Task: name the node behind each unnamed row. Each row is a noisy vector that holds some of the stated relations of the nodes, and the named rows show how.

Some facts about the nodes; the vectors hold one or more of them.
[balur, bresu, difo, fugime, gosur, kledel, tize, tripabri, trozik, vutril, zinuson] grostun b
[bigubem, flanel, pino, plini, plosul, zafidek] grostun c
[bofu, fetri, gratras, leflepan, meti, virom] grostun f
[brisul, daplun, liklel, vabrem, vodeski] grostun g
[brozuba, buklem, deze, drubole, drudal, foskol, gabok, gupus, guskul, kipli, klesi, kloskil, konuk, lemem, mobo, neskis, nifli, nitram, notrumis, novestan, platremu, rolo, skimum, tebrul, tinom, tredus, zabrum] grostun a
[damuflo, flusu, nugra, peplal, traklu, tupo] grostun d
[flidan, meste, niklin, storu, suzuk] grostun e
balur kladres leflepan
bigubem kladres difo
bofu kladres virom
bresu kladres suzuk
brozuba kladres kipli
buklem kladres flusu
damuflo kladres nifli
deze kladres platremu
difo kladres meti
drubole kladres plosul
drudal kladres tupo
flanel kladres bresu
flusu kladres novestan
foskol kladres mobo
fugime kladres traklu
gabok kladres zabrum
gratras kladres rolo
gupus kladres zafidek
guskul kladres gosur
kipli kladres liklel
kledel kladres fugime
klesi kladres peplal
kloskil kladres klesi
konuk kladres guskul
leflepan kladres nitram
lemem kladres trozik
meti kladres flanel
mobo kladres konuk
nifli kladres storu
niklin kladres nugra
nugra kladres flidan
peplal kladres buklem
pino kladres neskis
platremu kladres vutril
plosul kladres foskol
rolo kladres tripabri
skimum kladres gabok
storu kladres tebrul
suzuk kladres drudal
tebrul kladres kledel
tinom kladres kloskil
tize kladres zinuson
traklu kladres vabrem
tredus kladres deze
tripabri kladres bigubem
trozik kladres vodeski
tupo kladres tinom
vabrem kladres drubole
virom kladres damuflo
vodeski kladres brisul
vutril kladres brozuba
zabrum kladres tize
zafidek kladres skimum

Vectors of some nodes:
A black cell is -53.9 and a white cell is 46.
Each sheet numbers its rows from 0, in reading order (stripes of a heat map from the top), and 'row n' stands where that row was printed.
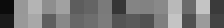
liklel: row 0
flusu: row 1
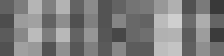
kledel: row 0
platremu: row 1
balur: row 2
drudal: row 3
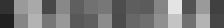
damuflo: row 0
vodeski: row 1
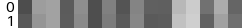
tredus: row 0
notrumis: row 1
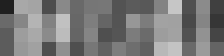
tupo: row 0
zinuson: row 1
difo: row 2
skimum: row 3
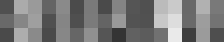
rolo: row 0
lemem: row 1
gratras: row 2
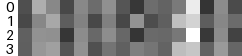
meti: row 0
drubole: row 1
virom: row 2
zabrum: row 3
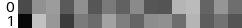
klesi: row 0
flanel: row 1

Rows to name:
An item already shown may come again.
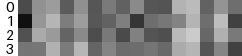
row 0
klesi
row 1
daplun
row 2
rolo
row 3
trozik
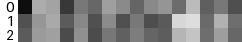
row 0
plini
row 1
nitram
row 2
gupus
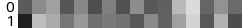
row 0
tebrul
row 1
meste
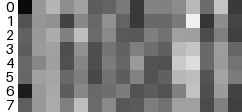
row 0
liklel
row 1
fetri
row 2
bresu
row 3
skimum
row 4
lemem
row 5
neskis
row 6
flusu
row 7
bresu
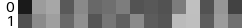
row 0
peplal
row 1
novestan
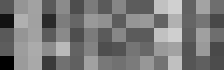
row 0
notrumis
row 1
zafidek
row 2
notrumis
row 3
tripabri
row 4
plosul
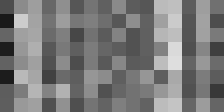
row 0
novestan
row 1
suzuk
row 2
neskis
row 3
traklu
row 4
nifli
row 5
pino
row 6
fugime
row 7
gabok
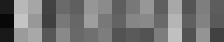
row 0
pino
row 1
bigubem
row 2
peplal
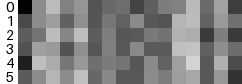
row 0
vabrem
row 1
buklem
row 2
gosur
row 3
drudal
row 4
meste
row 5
vutril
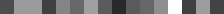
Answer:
leflepan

